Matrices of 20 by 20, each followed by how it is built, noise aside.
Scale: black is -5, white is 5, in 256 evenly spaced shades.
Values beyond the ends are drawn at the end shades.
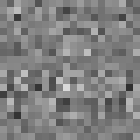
low rank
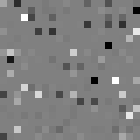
sparse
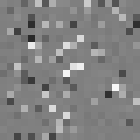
sparse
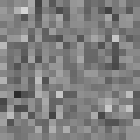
low rank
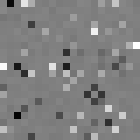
sparse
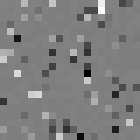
sparse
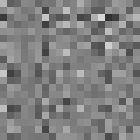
low rank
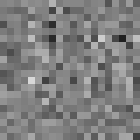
low rank
